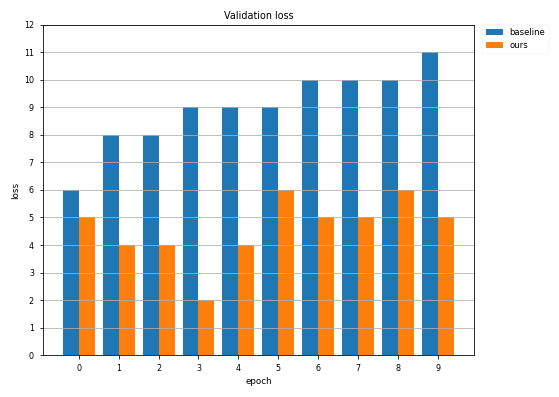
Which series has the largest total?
baseline
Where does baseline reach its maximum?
9
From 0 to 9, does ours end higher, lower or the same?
the same
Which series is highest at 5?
baseline
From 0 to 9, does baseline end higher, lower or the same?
higher
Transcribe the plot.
Title: Validation loss
x-axis: epoch, ticks 0 1 2 3 4 5 6 7 8 9
y-axis: loss, ticks 0 1 2 3 4 5 6 7 8 9 10 11 12
Legend: baseline, ours
Values:
baseline: 6 8 8 9 9 9 10 10 10 11
ours: 5 4 4 2 4 6 5 5 6 5
